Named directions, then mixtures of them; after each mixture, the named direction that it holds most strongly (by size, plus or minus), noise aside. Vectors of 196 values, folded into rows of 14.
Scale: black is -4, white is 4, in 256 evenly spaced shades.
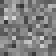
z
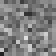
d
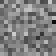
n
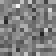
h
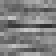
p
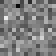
h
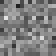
z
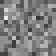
z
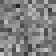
h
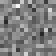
h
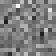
h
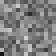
d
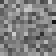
n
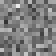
h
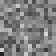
d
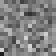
d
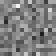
h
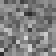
d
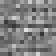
p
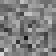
d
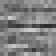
p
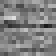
p
